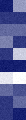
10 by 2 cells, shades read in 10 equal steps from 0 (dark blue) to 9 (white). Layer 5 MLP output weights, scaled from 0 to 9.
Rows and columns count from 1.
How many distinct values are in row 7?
2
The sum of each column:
22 31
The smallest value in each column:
0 0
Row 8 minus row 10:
2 2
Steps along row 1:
up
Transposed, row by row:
0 1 3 4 1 0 8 3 1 1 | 5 1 3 1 7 0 9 2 3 0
